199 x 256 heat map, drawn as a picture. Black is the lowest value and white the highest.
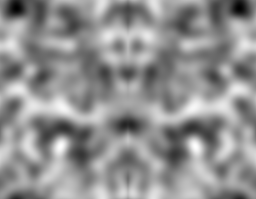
The field is smooth, with broad soft blobs. There is no seam. It is mirror symmetric from left to right. The values follow a bell shape. There are no lone odd cells.
